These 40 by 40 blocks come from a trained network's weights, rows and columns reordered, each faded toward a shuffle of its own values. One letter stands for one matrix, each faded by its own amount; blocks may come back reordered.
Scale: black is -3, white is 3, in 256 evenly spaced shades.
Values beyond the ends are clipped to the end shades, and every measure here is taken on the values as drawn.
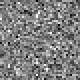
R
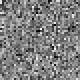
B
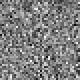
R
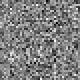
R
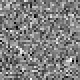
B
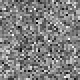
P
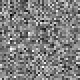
R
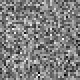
P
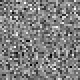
P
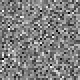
P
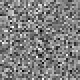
B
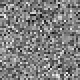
P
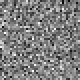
P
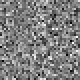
B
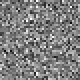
R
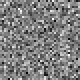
R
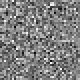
R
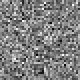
R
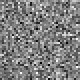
B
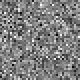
B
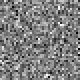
P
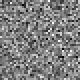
P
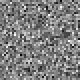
P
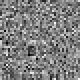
R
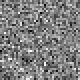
P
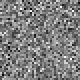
P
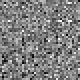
B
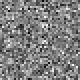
R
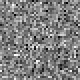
B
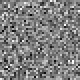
B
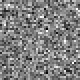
R
